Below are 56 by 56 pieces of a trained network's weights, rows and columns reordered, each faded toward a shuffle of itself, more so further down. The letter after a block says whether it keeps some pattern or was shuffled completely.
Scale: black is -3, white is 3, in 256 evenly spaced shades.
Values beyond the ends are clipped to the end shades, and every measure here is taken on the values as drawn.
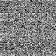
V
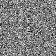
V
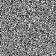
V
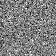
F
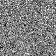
F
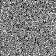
F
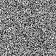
F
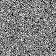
F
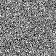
V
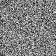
F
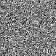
V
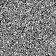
F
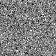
F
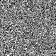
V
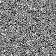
F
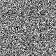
F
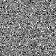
V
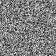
F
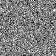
V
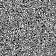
F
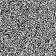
F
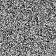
F
